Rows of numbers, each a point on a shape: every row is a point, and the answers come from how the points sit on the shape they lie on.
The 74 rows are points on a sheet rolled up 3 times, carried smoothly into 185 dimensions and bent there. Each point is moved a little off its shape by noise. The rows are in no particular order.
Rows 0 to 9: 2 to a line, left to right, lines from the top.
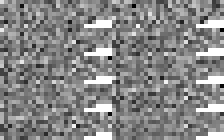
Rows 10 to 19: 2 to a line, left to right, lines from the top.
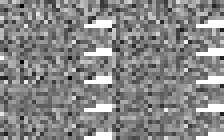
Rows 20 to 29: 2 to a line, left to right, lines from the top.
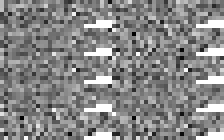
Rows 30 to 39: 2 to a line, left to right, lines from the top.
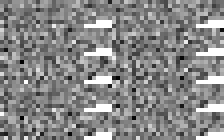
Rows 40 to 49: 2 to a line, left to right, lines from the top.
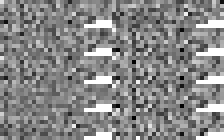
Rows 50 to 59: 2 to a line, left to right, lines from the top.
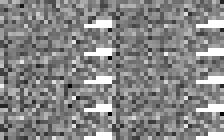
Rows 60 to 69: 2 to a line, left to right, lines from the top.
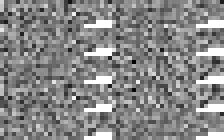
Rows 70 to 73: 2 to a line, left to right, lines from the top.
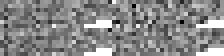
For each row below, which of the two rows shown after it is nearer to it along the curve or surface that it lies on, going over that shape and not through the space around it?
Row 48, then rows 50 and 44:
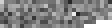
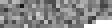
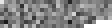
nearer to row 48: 44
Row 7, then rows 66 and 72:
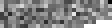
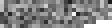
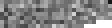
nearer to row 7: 66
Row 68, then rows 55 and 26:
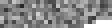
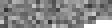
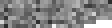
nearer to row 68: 55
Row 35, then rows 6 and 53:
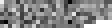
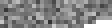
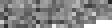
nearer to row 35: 53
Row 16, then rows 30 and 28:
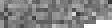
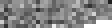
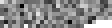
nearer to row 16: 30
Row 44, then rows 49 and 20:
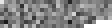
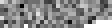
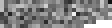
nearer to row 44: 49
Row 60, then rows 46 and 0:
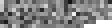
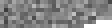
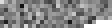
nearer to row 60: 0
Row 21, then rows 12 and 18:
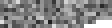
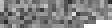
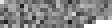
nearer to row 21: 12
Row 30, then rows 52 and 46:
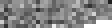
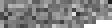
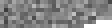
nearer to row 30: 52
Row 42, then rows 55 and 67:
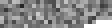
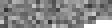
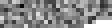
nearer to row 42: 55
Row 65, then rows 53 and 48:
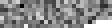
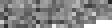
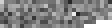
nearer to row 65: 53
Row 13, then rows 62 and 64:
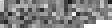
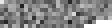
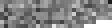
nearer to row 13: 64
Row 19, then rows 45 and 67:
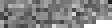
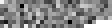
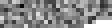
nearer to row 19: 67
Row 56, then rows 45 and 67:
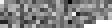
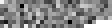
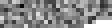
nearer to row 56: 45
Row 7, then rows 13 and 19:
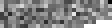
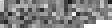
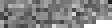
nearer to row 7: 13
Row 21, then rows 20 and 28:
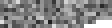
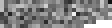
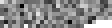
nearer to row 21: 28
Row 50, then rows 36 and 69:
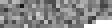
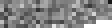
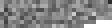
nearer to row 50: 69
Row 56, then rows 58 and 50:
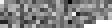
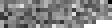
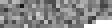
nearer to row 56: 58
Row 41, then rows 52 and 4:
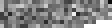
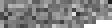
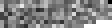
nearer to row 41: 4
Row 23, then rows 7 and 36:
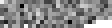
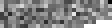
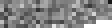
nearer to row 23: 7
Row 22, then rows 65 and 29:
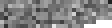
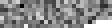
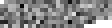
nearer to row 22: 65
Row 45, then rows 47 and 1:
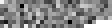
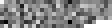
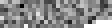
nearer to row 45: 47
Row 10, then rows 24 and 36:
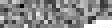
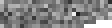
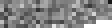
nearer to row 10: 36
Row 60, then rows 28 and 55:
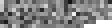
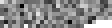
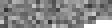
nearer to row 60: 28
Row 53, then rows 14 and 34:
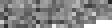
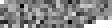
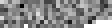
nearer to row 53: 34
